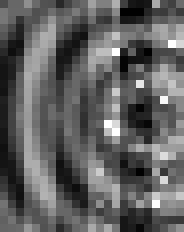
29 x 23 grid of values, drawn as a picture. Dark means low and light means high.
Average level on the scale: 40%. Stripes: upright, repeating 3 times. Rings: centred on the middle right. Seam: vertical, 50% of the way across, the left part calmer. Odd rows or columns: none.
